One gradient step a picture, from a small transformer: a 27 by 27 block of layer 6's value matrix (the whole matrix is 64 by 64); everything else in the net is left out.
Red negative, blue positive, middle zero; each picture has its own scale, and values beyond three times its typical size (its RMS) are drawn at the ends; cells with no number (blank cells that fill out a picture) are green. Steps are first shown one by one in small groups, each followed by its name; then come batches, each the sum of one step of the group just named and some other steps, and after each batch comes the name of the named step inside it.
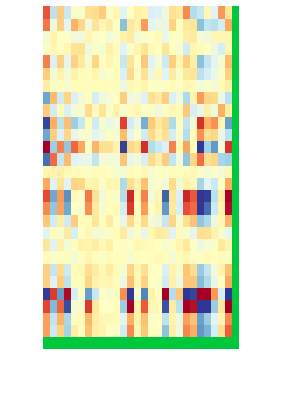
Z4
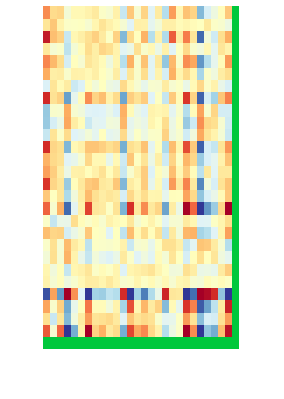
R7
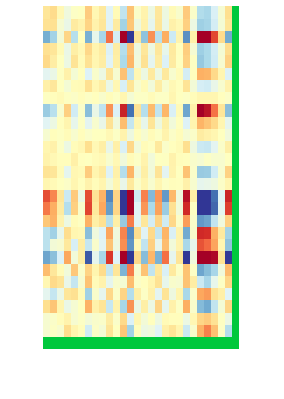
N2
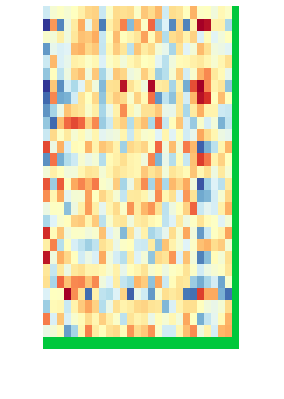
R7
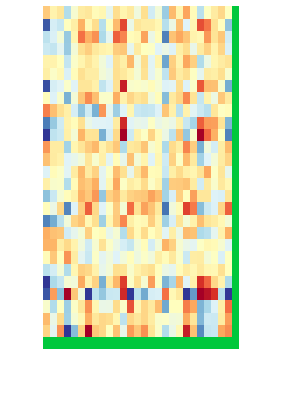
R7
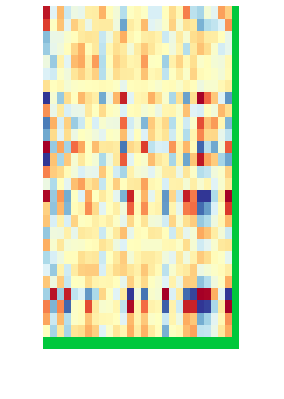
Z4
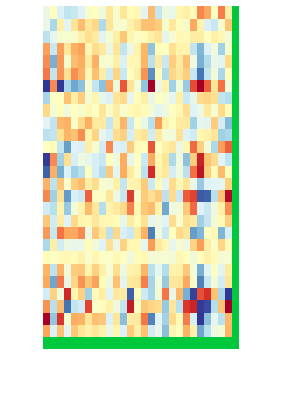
Z4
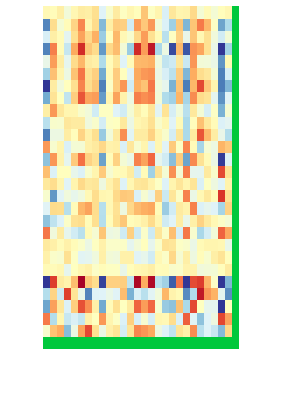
R7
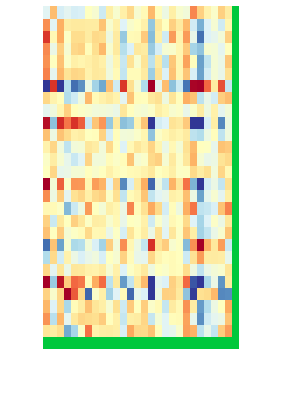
R7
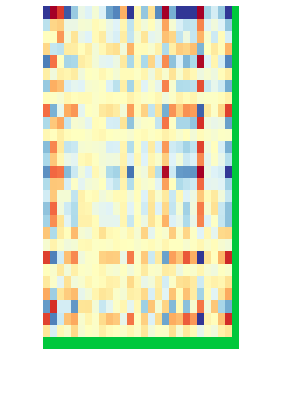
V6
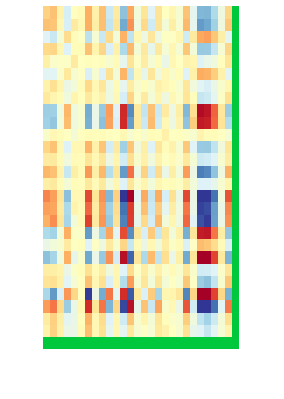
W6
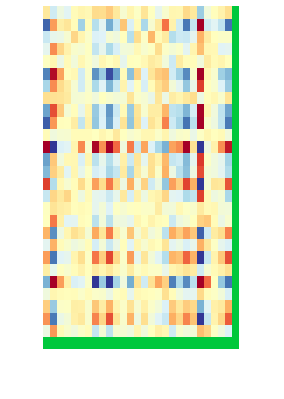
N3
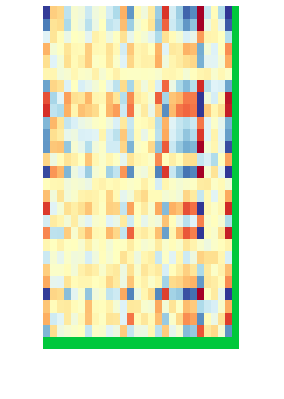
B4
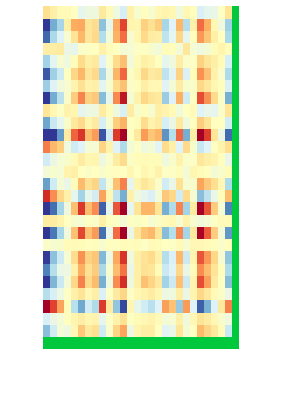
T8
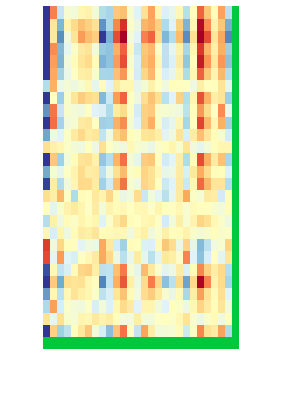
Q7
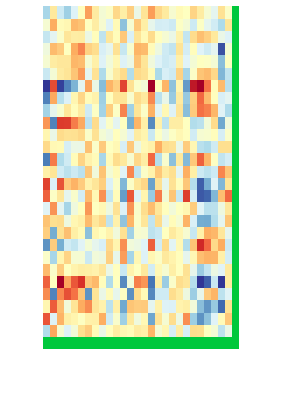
W6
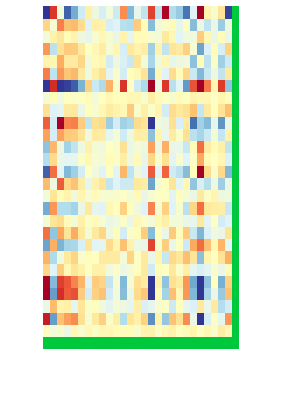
V6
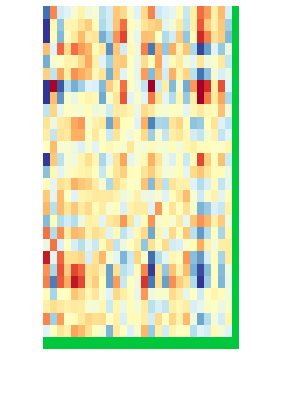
Q7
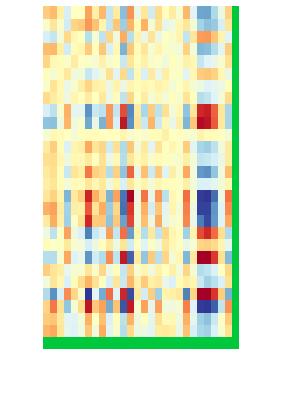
W6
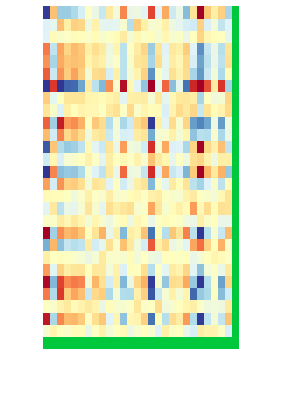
B4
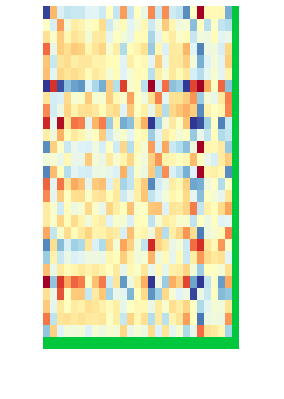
B4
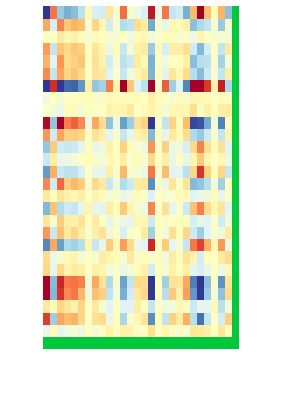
V6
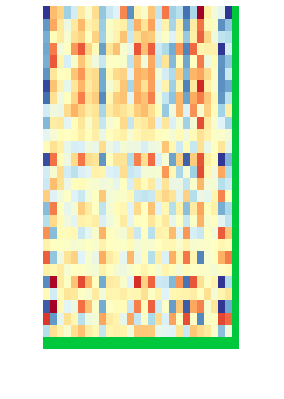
V6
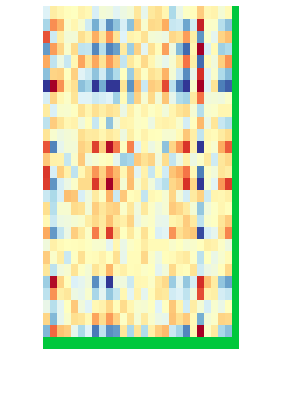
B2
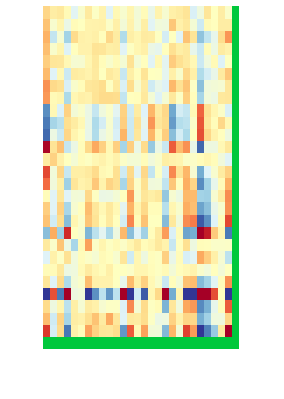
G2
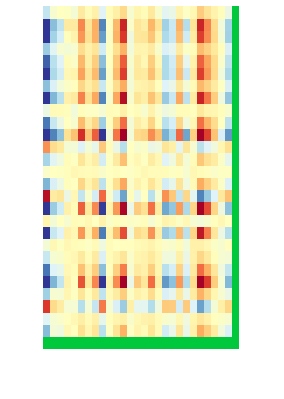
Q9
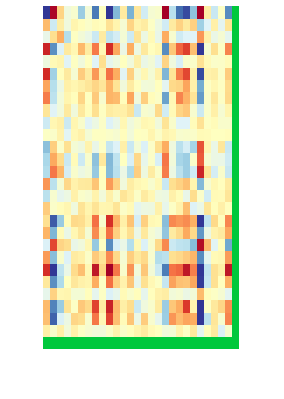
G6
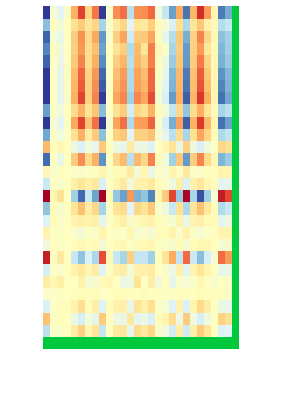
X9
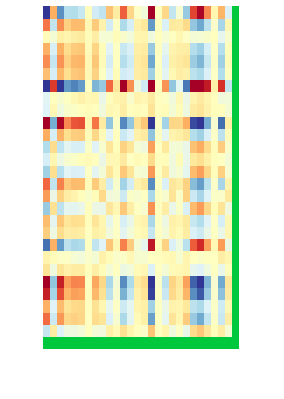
X9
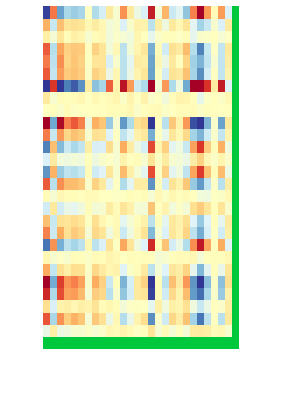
G6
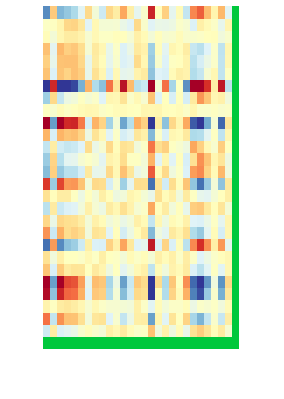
X9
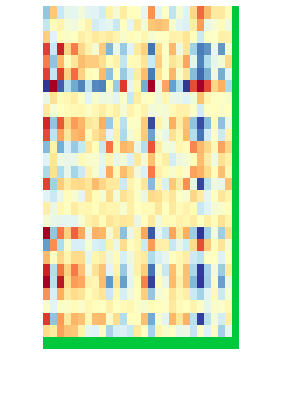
B2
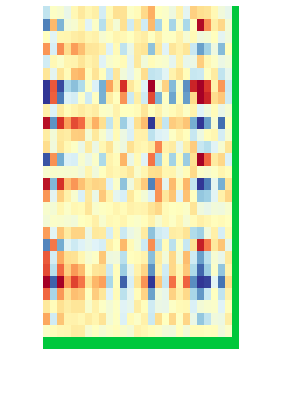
X9
